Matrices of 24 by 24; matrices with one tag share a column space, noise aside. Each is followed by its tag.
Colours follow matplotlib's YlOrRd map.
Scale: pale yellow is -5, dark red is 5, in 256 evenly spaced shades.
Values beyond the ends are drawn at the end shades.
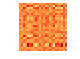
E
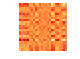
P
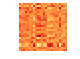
E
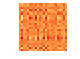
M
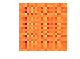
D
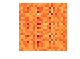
D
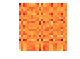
P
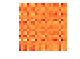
P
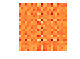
P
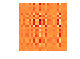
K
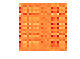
D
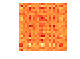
E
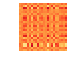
E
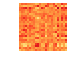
E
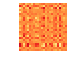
E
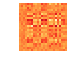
K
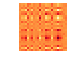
M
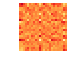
P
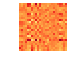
P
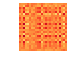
D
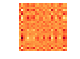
M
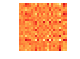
P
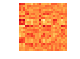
K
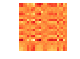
P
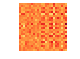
D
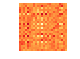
D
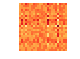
K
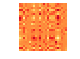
M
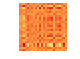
E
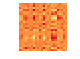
M
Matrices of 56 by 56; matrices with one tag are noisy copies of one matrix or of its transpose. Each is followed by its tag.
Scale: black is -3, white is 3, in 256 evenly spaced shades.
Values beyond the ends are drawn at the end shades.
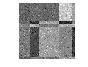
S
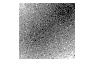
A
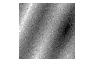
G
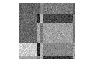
S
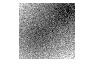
A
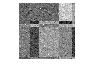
S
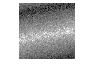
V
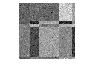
S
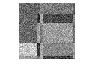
S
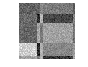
S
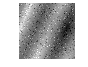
G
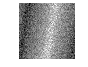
V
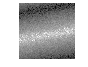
V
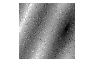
G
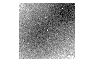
A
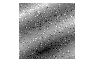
G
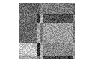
S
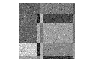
S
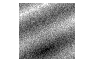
G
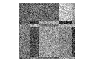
S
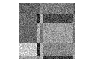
S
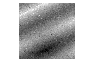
G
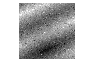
G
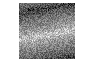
V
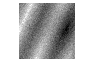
G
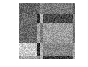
S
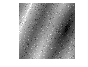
G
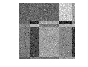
S
